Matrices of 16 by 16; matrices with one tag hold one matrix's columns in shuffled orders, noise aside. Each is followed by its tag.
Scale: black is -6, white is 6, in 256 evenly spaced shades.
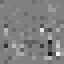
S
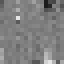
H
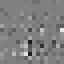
S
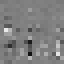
S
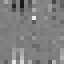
H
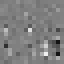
S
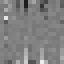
H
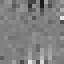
H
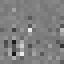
S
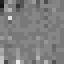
H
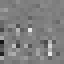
S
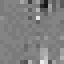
H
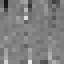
H
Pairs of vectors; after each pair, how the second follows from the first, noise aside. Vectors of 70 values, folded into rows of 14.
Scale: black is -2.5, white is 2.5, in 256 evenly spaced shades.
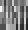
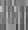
shrunk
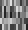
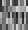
reversed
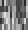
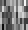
reversed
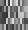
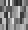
sign-scrambled
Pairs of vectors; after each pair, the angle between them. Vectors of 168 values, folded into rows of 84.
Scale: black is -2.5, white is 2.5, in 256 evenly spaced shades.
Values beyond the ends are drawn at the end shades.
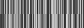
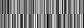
partly aligned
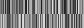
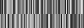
orthogonal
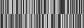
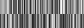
partly opposed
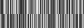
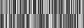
orthogonal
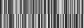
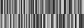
orthogonal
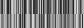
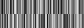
partly aligned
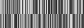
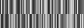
orthogonal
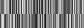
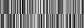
nearly opposite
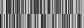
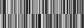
nearly opposite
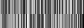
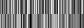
partly aligned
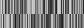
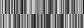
nearly parallel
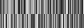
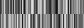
partly aligned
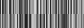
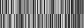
orthogonal
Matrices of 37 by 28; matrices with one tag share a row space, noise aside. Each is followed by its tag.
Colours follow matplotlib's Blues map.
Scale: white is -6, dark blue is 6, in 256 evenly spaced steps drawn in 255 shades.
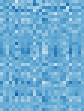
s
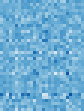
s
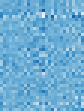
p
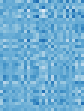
p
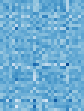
s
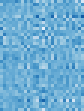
p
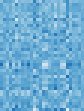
s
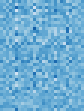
s
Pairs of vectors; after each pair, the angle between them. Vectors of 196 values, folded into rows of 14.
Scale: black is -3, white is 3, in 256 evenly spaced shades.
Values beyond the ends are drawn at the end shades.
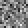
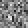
partly opposed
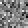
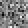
partly opposed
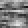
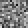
orthogonal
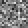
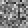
nearly opposite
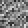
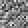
nearly opposite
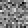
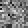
partly aligned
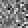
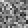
partly opposed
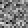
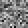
partly aligned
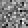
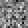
partly opposed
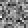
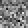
partly aligned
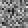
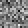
orthogonal
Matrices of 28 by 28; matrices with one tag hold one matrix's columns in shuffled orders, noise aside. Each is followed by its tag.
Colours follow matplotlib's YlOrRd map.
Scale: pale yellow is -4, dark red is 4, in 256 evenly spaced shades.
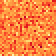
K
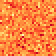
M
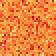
K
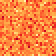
K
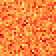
M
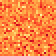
M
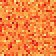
K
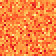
M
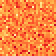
M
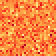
M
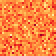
M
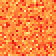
K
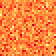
M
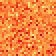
M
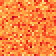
K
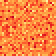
K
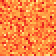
K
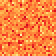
K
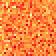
M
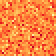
M
